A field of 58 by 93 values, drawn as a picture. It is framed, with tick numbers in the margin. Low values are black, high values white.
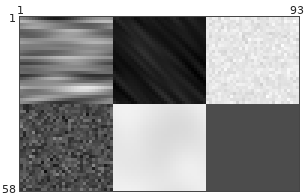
The table splits into 2 rows of 3 panels. Panel 1,1: middling, streaked across, strong in contrast. Panel 1,2: very low, slanting down to the right, faint in contrast. Panel 1,3: very high, fine-grained, faint in contrast. Panel 2,1: low, fine-grained. Panel 2,2: very high, smooth, faint in contrast. Panel 2,3: low, flat.
